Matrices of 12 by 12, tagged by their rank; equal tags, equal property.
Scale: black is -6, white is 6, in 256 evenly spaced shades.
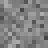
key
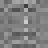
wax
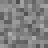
key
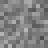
key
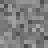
key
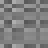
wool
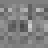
wax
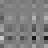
wool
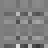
wool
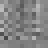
wax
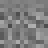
wax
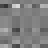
wool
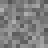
key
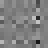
wax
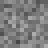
key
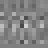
wax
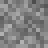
key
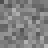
key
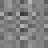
wax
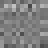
wax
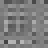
wax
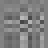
wool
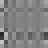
wool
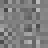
wax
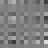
wool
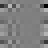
wool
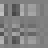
wool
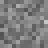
key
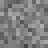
key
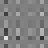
wool
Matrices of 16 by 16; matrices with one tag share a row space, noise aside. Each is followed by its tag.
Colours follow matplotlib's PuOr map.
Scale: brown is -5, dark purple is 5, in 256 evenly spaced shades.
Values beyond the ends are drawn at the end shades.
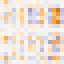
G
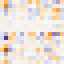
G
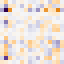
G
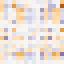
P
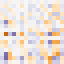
G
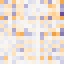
P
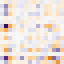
G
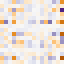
P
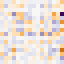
P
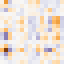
G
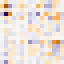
G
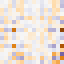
P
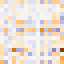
P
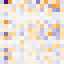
G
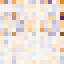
P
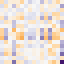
P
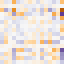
P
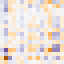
G
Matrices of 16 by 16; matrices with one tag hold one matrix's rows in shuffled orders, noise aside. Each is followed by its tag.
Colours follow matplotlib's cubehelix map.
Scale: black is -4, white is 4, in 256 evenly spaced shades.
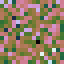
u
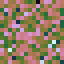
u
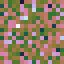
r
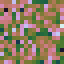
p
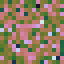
u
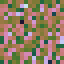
r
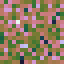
r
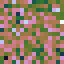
p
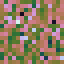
r
